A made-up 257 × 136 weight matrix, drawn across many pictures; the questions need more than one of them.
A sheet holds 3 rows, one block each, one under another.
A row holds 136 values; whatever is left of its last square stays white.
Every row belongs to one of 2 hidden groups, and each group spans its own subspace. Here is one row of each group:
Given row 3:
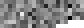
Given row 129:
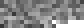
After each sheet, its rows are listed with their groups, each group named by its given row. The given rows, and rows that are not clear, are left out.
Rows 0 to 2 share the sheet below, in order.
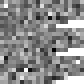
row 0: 129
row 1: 129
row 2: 129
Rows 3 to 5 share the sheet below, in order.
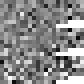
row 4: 129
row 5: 3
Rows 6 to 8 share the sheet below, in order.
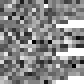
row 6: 3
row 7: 3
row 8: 3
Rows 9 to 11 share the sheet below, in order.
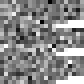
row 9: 129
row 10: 129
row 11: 3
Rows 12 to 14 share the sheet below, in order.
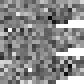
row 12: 129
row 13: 3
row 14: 129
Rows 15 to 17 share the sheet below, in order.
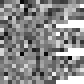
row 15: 3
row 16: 129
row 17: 129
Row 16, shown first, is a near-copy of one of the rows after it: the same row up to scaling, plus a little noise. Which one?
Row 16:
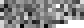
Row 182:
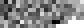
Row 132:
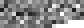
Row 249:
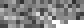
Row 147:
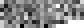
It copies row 147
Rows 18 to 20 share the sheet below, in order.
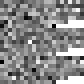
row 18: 129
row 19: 3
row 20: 3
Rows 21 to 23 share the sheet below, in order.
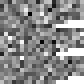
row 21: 3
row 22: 3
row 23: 3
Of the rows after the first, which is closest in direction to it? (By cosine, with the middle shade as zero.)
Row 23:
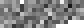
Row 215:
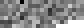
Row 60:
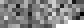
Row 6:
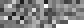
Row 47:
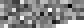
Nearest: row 47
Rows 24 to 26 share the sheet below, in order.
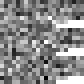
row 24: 129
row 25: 3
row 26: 3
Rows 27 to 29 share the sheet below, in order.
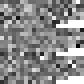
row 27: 129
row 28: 129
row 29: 3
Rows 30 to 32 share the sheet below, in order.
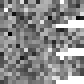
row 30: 3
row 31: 3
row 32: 129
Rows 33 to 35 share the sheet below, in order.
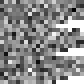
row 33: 3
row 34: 129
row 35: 3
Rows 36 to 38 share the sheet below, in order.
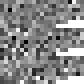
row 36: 129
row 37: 3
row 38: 129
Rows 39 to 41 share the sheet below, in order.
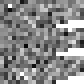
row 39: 3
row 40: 129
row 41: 3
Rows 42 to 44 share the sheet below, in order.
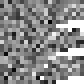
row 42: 3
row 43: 129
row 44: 129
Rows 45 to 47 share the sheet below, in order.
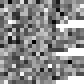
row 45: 3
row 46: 3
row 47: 3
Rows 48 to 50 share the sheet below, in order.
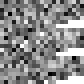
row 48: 3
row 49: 3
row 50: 129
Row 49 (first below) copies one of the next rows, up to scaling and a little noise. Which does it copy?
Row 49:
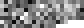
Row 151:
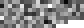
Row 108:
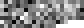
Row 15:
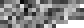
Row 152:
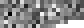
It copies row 108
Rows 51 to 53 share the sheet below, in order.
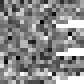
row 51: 3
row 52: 3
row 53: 129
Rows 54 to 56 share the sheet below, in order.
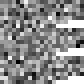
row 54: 129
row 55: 129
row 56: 3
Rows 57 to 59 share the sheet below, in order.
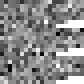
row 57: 3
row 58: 129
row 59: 3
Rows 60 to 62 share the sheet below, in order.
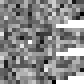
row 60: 129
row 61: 3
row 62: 3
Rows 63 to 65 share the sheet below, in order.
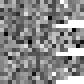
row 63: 3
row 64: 129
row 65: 129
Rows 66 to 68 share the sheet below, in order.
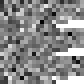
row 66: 3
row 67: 3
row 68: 129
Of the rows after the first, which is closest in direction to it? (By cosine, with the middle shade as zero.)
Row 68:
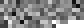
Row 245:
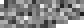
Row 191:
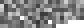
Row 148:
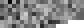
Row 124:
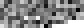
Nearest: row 191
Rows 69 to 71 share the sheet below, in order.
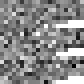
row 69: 129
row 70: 3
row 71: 3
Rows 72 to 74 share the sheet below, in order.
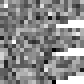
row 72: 129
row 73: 129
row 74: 3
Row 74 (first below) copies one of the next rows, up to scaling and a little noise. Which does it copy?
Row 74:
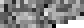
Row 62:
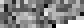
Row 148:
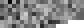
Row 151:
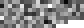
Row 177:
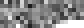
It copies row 62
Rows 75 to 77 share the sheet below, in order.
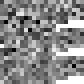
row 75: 129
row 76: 3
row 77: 3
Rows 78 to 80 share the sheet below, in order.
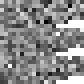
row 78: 3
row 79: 129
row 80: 129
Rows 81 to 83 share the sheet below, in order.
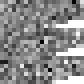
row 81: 129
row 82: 3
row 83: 129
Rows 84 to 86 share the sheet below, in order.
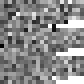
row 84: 129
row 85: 3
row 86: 129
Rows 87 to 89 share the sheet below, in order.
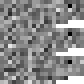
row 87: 3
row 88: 3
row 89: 3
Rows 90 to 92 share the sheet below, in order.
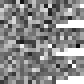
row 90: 3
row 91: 129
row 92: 3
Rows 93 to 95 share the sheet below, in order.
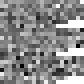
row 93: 129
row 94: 129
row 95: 129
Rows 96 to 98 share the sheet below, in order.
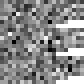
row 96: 3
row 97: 3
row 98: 129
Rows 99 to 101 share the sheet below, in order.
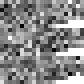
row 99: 129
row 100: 129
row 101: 129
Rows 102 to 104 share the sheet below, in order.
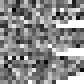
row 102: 129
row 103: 129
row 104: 3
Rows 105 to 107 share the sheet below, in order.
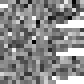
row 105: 129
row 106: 3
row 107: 129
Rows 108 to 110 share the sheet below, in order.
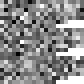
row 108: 3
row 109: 3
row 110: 129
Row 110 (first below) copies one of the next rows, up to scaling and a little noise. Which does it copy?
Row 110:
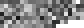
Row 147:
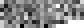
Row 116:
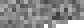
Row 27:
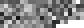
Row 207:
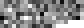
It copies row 27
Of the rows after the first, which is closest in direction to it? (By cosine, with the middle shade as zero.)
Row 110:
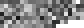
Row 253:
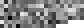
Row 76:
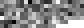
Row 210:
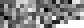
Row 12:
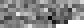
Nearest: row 210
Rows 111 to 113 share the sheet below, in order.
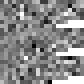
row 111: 3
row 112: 129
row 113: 129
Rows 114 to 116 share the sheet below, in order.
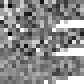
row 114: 3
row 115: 3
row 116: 129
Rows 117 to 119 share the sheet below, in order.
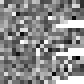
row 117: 129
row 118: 3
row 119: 129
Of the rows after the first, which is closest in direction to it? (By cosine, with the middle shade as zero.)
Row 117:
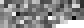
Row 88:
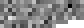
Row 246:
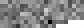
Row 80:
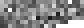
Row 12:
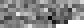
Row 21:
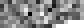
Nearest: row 246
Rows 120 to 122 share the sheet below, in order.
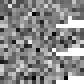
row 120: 3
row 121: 129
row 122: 129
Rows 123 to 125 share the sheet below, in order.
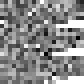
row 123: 3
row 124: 129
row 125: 129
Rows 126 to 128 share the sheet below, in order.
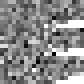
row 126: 129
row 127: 129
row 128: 3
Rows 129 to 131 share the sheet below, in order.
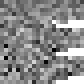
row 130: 129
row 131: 3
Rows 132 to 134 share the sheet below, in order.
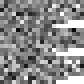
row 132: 129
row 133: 129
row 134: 3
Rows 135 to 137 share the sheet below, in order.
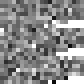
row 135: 129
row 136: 129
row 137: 129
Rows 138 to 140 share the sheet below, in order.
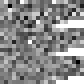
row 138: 3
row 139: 3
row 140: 129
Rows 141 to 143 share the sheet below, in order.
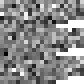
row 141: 129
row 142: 129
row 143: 3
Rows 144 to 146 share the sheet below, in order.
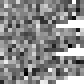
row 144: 129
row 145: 129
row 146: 129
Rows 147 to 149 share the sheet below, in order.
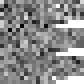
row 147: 129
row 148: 3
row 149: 129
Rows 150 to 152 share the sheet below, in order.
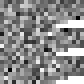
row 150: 129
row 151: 3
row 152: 3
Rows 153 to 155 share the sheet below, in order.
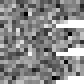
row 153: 129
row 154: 3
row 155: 129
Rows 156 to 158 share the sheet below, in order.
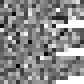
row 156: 129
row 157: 129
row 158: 3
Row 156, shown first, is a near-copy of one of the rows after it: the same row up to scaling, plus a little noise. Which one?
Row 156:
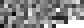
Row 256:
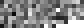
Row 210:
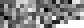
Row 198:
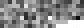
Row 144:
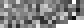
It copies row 256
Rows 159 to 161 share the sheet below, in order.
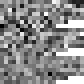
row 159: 3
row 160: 3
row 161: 129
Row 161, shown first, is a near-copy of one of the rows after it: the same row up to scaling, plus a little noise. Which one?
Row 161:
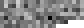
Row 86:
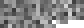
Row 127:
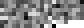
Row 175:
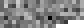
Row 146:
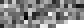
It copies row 175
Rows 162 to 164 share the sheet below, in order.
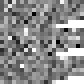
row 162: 3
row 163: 129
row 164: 3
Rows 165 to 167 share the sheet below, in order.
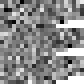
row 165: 3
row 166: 129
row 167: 3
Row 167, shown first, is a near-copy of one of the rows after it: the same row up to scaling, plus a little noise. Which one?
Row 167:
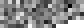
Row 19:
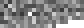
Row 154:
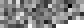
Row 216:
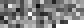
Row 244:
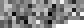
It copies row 154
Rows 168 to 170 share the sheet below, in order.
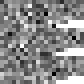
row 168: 3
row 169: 3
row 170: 129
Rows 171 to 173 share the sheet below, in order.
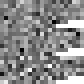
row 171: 129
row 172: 129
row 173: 3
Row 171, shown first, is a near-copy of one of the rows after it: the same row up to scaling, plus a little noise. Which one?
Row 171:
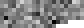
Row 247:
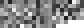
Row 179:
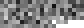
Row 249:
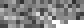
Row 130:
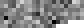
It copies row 130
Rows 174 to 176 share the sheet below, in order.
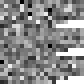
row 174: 3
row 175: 129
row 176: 3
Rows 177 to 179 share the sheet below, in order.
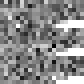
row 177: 3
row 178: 129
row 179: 129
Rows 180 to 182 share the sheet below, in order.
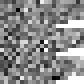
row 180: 3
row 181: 3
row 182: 129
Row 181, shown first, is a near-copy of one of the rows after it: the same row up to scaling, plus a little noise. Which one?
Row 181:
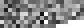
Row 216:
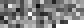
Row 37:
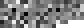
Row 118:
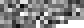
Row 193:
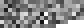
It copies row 193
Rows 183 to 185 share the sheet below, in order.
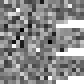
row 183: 3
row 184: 3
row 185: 3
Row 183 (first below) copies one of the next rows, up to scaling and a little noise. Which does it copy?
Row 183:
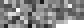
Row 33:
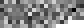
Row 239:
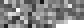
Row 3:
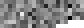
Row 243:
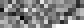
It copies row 239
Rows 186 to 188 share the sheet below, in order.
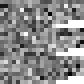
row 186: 129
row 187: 129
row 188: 129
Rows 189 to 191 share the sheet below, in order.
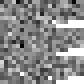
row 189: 129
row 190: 3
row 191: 3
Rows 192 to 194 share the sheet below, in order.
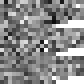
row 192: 129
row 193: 3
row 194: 129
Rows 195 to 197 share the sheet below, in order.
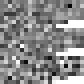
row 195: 3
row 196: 3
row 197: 129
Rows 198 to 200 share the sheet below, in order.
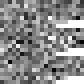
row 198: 129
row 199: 129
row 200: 3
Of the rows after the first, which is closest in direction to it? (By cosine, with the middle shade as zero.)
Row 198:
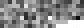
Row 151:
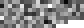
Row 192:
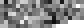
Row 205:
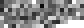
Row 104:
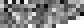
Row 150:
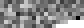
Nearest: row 150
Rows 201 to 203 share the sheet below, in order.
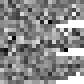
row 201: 3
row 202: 129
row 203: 129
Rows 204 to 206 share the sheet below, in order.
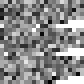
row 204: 3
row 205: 129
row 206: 129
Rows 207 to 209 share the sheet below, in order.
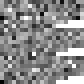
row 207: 129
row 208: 3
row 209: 3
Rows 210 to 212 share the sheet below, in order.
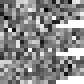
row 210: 129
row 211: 3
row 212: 129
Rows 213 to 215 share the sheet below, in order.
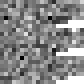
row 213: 129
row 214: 129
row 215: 3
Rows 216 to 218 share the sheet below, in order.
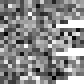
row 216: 3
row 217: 129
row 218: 129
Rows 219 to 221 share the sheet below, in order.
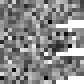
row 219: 3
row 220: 129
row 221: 3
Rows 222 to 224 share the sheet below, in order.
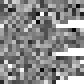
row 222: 3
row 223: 129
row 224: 3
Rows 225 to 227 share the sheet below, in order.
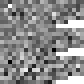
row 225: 3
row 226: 129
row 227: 3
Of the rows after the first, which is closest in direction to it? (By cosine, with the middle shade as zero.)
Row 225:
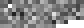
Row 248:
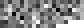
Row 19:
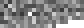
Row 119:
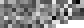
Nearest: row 19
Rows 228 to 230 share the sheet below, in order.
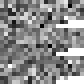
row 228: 3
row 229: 129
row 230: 3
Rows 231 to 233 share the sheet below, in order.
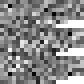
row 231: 3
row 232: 3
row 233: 3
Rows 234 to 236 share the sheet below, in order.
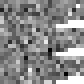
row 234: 129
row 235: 3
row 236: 129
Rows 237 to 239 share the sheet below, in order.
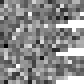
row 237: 129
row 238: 129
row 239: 3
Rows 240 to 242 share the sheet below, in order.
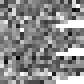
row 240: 129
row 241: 3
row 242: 129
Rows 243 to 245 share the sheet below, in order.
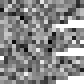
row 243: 3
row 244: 3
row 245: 129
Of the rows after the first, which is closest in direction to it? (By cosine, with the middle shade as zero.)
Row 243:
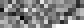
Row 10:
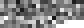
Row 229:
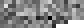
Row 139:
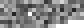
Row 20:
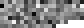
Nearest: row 139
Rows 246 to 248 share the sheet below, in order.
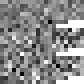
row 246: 3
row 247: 129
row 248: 3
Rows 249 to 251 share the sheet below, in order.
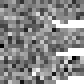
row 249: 129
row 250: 3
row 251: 129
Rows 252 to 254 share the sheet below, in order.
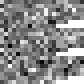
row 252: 3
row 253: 3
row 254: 3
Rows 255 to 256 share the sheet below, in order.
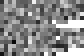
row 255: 129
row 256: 129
